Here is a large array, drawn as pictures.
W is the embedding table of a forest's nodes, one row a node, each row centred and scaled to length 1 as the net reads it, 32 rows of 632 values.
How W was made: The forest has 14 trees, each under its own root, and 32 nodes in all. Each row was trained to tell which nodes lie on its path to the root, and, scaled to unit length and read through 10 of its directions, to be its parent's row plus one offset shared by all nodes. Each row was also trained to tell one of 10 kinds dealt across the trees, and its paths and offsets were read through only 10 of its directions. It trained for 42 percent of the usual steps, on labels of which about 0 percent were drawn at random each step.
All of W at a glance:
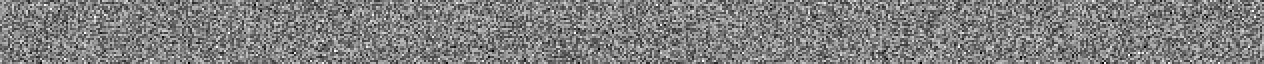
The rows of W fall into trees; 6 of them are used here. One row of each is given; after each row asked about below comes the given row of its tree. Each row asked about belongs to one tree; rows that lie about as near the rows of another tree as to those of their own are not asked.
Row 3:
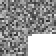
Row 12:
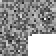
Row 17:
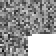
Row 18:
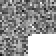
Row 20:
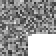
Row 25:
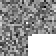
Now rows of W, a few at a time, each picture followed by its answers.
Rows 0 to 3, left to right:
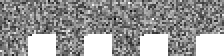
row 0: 17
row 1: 18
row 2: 12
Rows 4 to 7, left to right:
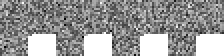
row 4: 3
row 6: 17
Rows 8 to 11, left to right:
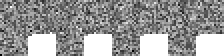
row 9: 3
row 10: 18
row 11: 25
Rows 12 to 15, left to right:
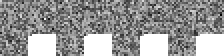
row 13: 18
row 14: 25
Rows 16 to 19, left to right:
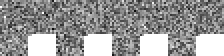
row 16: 20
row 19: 3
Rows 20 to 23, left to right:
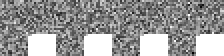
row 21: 25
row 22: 20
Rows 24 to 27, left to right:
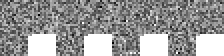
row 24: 18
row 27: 25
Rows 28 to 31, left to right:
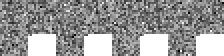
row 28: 3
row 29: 17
